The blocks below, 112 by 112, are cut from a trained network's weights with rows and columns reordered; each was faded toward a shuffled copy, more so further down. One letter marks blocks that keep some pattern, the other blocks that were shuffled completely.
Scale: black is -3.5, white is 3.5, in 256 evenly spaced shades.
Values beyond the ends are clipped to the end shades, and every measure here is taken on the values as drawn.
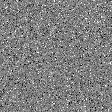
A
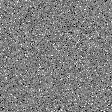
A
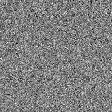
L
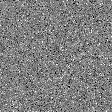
A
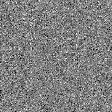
L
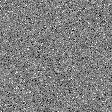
A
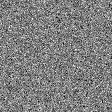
A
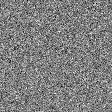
A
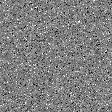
A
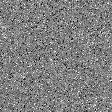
A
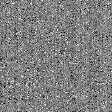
L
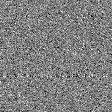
L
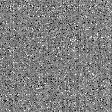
L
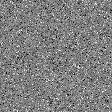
A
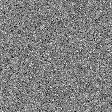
A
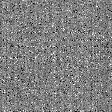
L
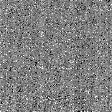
L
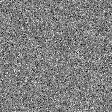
A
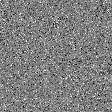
A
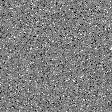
A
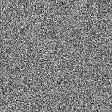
L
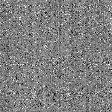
L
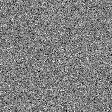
A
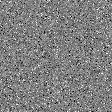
A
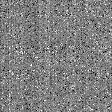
L
